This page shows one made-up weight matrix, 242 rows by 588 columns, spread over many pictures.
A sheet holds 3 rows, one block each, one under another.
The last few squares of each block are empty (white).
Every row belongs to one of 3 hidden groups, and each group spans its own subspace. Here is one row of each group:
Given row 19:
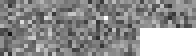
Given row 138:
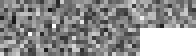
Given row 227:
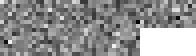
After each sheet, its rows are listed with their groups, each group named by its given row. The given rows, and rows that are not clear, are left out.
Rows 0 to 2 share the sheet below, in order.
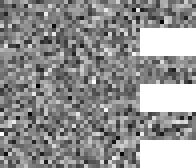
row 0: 138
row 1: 19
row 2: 227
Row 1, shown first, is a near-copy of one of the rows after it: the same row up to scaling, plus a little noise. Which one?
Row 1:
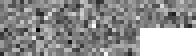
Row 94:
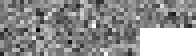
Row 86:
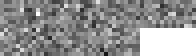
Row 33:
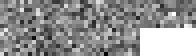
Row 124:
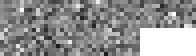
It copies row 94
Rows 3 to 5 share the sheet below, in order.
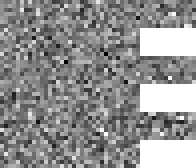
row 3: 19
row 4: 19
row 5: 227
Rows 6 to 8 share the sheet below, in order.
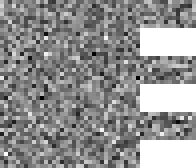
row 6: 138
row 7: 227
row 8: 227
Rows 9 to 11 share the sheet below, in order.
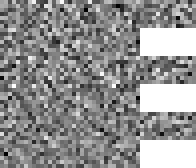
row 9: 227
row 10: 227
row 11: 227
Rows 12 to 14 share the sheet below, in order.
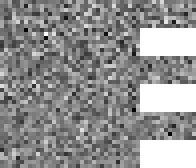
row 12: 138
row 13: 138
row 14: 19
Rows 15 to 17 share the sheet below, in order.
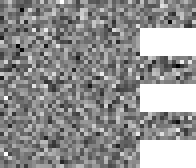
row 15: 19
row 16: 227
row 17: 227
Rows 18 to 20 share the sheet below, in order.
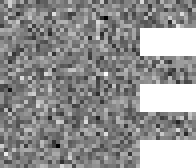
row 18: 19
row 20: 227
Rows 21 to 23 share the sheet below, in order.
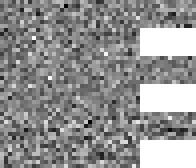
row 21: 19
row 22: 227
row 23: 138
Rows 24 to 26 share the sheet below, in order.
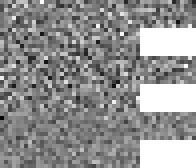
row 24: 138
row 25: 227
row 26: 138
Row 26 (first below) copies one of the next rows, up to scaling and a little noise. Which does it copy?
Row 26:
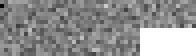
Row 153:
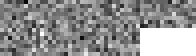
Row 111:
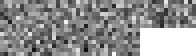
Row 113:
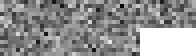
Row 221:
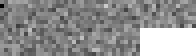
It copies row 221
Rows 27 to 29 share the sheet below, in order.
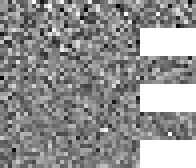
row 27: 227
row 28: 227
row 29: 19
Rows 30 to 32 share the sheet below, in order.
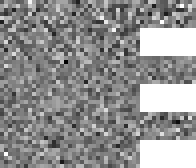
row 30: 227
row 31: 19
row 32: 227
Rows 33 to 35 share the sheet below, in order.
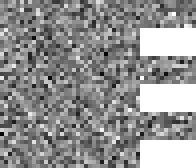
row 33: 19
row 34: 227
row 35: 227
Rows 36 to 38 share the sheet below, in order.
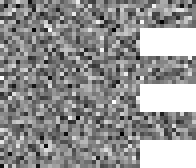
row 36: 227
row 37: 227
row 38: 138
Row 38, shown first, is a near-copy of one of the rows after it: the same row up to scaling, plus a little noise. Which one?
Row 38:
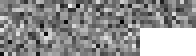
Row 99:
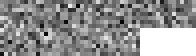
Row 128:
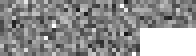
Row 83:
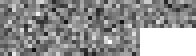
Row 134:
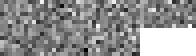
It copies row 99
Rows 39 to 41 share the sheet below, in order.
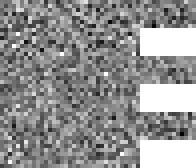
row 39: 138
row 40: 19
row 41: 138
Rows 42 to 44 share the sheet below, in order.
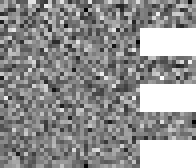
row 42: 227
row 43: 227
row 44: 138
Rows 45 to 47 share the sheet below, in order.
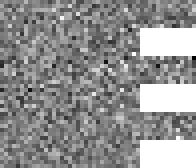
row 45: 138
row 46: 138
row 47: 227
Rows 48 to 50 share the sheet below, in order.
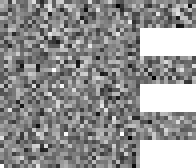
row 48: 227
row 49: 19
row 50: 138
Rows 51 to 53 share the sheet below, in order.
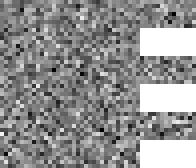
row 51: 19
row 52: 19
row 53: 227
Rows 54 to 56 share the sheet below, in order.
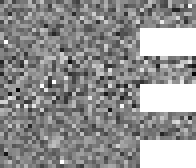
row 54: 227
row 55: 138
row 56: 227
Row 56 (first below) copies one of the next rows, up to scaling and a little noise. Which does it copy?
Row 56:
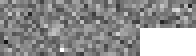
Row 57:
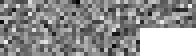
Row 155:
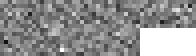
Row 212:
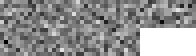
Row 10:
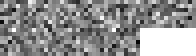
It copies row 155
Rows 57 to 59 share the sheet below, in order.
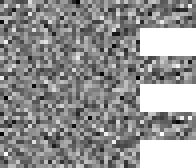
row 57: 227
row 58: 227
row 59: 227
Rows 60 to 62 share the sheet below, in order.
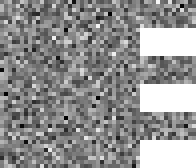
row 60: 138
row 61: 138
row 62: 138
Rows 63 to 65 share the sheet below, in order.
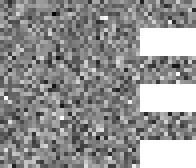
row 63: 19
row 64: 227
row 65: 138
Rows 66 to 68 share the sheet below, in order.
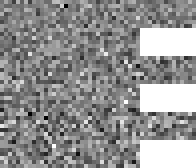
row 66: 19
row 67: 138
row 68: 227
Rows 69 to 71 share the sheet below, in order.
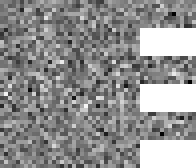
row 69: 19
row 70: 138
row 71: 227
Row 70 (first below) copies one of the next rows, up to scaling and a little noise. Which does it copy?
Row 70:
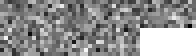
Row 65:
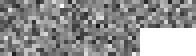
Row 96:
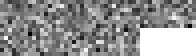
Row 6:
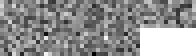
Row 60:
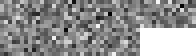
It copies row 96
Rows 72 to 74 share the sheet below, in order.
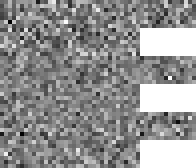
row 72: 138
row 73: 19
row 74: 227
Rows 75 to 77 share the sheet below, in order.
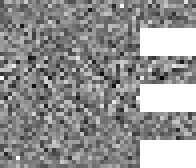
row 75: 138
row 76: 227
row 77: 227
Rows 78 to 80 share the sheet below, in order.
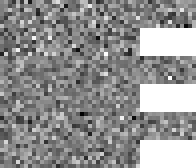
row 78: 19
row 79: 19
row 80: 138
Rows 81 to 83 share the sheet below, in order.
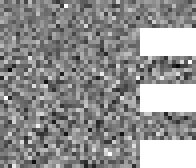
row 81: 19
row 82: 227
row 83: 138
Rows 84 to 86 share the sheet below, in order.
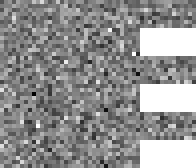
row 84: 138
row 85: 19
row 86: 19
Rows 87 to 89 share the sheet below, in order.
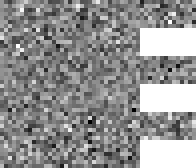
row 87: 19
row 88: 138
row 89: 138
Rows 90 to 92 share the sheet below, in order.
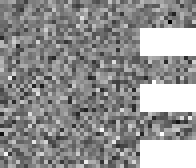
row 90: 19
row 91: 138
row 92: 227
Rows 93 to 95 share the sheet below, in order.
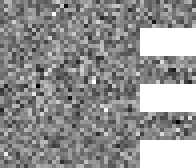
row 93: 19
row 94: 19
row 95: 227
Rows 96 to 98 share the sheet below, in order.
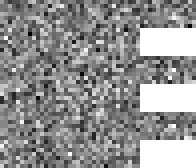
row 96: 138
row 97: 19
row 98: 19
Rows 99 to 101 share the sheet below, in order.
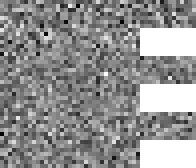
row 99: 138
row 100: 19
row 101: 227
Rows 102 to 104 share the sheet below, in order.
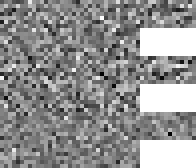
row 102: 227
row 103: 227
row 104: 19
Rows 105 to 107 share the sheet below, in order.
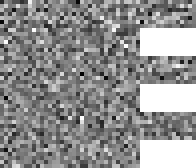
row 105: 227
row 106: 227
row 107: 138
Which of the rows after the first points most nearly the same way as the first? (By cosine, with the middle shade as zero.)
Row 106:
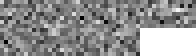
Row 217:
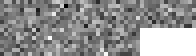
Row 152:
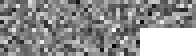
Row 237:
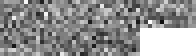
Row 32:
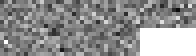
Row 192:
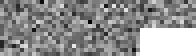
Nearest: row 237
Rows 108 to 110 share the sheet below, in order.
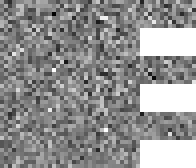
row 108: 19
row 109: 19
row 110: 19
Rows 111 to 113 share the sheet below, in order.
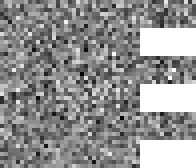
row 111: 138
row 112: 19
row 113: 138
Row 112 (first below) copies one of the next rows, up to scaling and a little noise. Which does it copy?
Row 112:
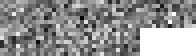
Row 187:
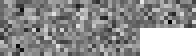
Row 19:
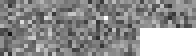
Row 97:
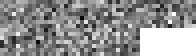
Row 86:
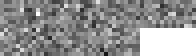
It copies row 97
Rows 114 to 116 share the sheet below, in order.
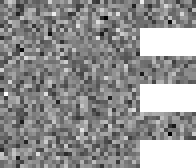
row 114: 19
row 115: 138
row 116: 19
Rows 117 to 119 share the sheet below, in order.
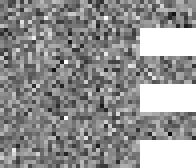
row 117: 19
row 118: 19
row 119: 19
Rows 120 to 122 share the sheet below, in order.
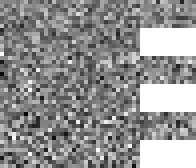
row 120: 138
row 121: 138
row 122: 138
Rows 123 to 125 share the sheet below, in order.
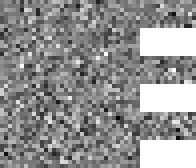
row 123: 19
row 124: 19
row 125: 227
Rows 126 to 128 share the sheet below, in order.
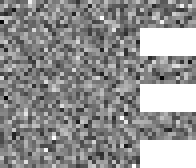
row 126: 227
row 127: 227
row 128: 138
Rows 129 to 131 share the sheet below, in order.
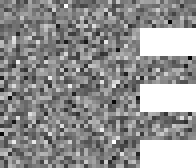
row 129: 19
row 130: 227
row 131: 227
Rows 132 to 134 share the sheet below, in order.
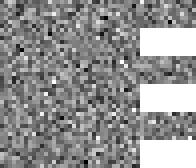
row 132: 19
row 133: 138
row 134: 138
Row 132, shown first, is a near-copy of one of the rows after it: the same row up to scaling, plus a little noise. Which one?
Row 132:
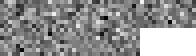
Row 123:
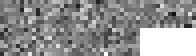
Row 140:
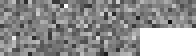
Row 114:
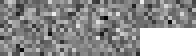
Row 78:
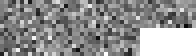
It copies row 114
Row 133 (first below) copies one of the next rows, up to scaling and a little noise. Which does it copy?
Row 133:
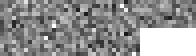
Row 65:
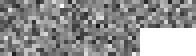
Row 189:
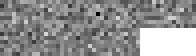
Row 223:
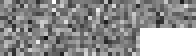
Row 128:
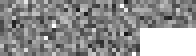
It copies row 128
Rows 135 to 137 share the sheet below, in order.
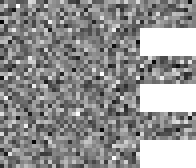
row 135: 227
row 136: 227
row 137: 227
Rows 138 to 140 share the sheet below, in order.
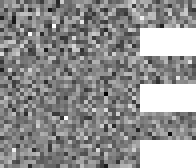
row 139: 138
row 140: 19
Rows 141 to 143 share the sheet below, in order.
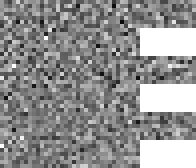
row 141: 138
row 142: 227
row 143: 138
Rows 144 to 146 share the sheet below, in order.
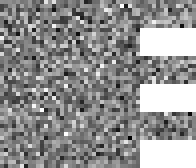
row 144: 138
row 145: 138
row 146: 138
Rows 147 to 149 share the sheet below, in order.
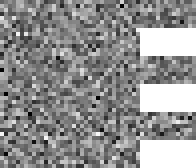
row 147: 138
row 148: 138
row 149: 227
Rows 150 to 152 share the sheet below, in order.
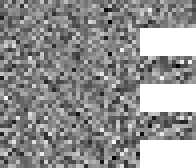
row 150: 138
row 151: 227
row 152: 227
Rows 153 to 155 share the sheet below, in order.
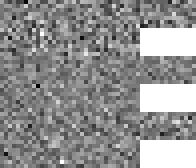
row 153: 138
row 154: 19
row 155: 227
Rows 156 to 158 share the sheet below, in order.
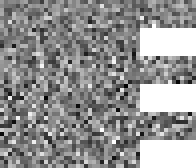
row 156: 138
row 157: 138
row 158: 227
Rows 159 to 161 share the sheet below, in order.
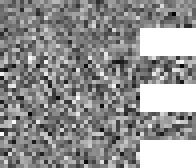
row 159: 19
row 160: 227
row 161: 227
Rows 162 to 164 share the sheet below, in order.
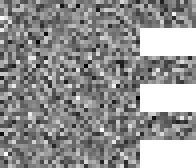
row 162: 138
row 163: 227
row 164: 227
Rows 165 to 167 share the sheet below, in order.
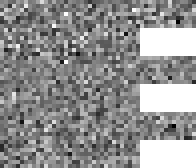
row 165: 138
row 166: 19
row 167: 19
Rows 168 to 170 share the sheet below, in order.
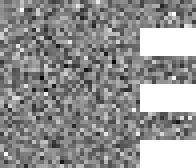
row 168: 19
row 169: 138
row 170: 227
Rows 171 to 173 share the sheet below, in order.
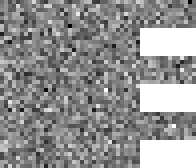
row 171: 227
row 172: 138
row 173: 19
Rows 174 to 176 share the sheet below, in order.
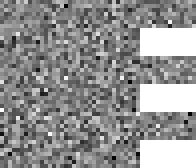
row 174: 19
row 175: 138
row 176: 227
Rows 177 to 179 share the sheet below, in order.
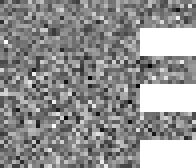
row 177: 227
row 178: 138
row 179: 19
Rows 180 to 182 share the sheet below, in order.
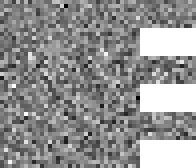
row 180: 19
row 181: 227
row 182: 138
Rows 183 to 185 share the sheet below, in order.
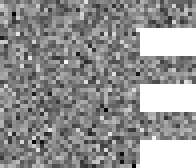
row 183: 138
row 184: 19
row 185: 138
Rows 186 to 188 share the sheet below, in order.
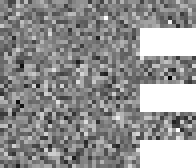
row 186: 19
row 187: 19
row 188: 227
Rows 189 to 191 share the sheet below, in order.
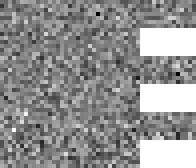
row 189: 138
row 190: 227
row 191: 138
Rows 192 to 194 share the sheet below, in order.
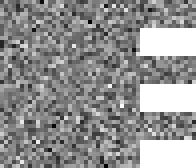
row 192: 138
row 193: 138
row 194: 19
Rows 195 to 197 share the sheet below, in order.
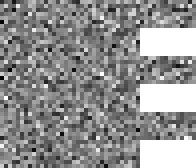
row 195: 227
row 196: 227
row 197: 19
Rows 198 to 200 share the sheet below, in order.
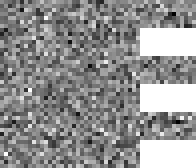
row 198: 19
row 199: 138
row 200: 227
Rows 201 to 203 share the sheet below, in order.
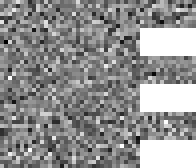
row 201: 227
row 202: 138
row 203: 138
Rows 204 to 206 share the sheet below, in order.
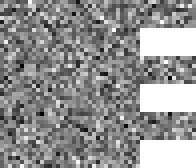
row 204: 227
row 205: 19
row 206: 138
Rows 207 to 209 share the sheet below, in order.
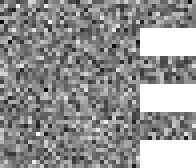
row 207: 227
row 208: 138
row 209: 138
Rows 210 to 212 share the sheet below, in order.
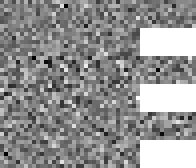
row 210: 19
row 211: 227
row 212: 227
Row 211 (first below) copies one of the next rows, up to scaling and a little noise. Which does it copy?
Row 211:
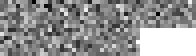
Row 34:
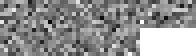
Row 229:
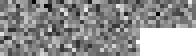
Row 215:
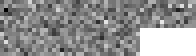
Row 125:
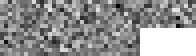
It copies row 229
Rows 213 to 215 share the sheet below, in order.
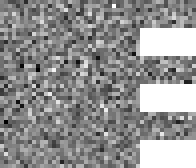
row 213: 138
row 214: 19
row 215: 227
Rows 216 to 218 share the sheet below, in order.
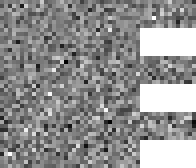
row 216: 138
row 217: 19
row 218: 138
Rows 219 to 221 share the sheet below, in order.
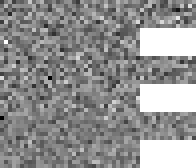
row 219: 227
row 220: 227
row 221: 138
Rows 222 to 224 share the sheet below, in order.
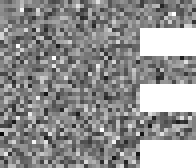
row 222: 19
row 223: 138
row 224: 227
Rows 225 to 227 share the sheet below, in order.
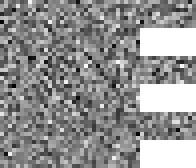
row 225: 227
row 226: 227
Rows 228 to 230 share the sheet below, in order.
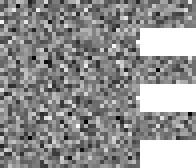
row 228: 227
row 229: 227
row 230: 227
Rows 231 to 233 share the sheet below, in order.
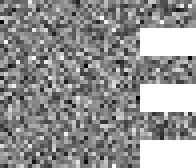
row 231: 227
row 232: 227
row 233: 138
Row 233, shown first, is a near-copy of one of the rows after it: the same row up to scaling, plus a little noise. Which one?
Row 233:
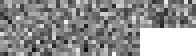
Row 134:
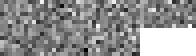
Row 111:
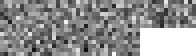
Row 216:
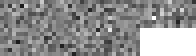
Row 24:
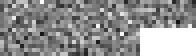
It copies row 111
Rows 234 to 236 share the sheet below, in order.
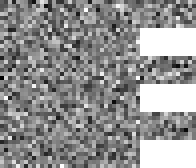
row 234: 227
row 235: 227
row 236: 138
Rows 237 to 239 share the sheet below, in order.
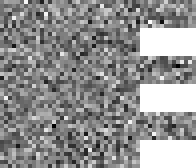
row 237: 138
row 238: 227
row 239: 19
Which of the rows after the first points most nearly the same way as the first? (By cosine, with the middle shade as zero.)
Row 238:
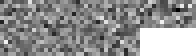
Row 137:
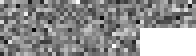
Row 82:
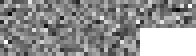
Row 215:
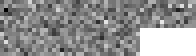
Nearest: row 82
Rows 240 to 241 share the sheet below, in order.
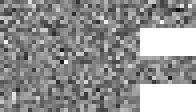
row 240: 227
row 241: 19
